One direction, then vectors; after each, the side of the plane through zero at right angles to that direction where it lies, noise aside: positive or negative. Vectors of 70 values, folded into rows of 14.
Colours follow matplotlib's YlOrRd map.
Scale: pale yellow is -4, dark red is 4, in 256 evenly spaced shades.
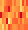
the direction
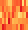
negative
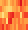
negative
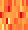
positive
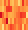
positive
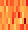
positive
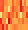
negative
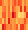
negative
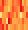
negative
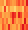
positive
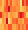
positive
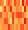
positive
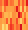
positive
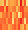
negative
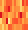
positive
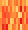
negative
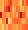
positive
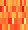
negative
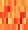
positive
